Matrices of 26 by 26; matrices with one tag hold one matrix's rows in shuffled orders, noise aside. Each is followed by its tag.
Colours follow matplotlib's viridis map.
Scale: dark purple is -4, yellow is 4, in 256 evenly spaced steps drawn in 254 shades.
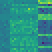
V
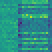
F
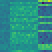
V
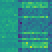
F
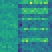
F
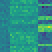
V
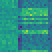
F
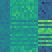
V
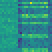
F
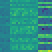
V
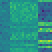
V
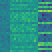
V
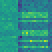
F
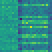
F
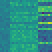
V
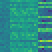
V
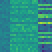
V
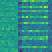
F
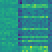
F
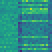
F
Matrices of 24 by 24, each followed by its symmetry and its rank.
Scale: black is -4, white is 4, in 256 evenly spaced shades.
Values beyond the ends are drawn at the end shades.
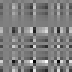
neither, rank one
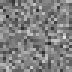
neither, full rank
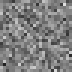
antisymmetric, full rank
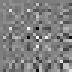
symmetric, rank three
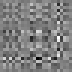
antisymmetric, rank two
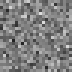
antisymmetric, full rank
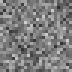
neither, full rank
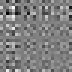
antisymmetric, rank two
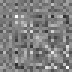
symmetric, rank three
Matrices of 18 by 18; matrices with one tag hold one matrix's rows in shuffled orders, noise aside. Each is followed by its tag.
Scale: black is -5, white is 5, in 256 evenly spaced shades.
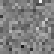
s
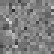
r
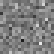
s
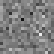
s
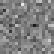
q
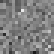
q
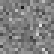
s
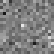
q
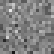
r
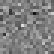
q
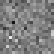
r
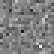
s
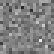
s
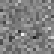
q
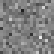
s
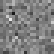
r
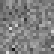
r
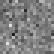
r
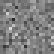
r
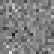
r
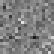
q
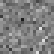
s
